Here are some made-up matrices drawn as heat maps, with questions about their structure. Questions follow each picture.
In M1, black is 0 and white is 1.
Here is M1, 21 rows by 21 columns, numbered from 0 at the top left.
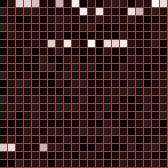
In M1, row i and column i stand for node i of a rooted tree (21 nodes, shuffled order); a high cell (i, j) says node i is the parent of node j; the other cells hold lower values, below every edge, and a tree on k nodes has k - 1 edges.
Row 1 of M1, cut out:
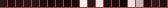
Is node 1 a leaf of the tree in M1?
no
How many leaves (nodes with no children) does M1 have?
17
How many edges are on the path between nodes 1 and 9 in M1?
3
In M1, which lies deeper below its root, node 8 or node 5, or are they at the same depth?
node 8
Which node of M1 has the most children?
0
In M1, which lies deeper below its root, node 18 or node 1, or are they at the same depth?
node 1
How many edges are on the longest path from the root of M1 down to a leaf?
2
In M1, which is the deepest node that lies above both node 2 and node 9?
0
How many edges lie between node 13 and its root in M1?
2
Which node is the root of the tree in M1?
18
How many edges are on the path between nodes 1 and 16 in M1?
1
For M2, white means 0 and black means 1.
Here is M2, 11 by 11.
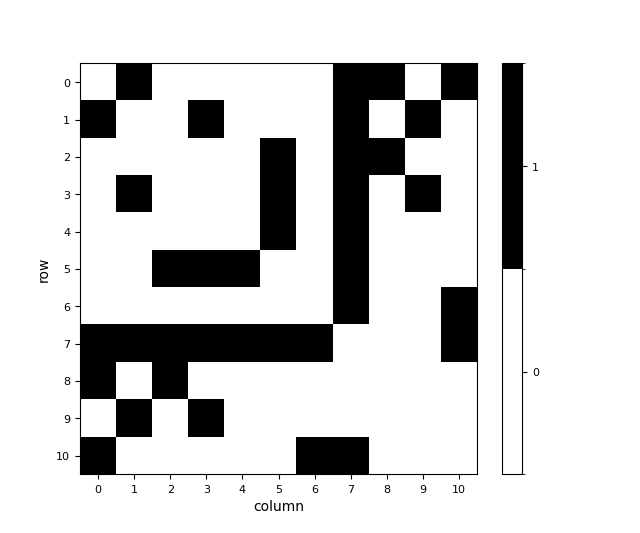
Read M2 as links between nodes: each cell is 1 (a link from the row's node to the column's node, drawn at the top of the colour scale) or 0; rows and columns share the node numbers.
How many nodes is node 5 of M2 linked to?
4
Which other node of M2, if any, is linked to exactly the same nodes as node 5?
none
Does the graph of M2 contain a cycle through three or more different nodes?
yes
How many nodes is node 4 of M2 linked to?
2
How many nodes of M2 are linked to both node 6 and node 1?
1
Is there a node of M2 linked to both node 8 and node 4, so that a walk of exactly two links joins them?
no
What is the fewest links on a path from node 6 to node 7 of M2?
1
